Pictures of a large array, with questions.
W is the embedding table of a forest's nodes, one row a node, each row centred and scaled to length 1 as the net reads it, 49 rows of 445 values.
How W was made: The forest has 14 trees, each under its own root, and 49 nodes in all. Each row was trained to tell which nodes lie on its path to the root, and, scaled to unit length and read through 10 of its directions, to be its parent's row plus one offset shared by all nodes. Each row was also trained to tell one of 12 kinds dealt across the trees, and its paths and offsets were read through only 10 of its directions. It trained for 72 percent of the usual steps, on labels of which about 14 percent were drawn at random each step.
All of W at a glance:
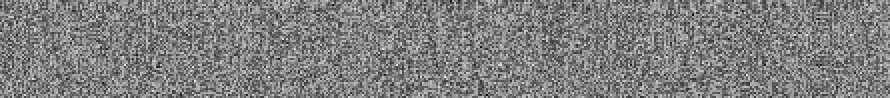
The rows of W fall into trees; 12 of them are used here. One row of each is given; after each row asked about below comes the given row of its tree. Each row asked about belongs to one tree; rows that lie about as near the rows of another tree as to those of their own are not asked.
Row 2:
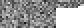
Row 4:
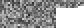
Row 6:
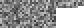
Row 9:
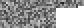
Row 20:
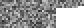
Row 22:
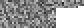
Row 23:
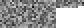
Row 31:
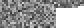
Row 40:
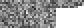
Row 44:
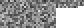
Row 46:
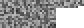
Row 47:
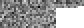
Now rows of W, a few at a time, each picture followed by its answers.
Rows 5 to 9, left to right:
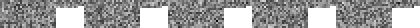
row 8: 6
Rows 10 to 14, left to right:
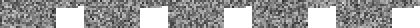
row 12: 40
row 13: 46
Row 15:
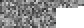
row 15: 4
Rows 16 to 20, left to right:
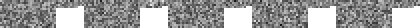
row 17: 46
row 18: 20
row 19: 46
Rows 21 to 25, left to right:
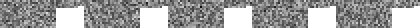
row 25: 40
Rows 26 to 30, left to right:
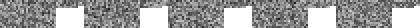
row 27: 23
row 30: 2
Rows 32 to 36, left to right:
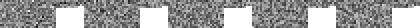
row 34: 40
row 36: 20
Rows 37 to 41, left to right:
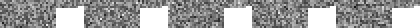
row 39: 6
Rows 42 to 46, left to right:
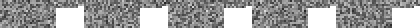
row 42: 31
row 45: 31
